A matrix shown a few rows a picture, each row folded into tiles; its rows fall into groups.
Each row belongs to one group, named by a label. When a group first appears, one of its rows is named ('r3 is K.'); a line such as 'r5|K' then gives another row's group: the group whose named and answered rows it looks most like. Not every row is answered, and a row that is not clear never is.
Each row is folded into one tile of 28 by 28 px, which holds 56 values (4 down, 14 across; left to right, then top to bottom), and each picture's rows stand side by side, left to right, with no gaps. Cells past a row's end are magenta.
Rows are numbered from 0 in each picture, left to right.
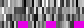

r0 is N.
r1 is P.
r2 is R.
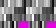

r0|N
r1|N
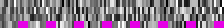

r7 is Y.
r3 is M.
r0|R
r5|P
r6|M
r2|R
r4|R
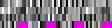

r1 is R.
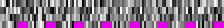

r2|P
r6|R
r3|M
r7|N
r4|N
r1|P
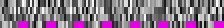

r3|P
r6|Y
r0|R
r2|R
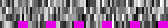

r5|M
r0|R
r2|M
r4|M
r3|Y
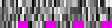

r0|Y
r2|N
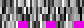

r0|Y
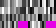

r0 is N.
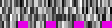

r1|P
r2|R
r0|P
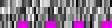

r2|P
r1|N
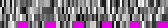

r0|P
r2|M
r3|R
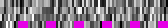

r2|Y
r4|M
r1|N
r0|R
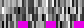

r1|P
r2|Y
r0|N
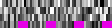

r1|Y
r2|M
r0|Y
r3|M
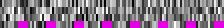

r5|Y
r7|Y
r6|R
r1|M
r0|P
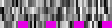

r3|R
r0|M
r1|N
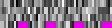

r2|P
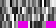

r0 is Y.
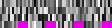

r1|R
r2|P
